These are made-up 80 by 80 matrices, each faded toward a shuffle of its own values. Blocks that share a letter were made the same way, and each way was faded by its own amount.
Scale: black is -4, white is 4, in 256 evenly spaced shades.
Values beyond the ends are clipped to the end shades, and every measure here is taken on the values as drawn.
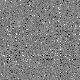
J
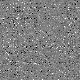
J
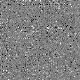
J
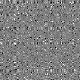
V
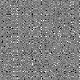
V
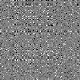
V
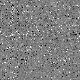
J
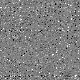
J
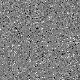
J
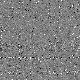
J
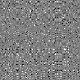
V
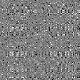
V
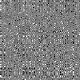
V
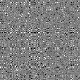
V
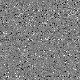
J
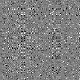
V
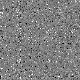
J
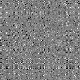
V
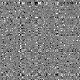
V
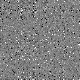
J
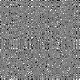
V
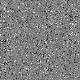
J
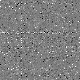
J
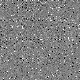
J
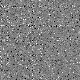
J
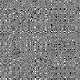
V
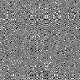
V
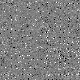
J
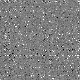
J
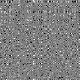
V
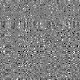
V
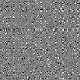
V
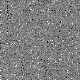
J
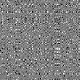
V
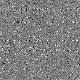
J
